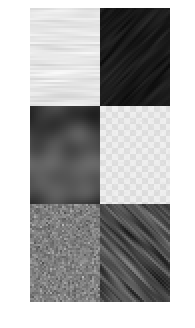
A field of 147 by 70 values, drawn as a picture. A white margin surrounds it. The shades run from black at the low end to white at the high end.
It is made of 3 by 2 panels. Panel 1,1: very high, streaked across, faint in contrast. Panel 1,2: very low, slanting up to the right, faint in contrast. Panel 2,1: low, smooth. Panel 2,2: very high, checkered, faint in contrast. Panel 3,1: middling, fine-grained. Panel 3,2: low, slanting down to the right.
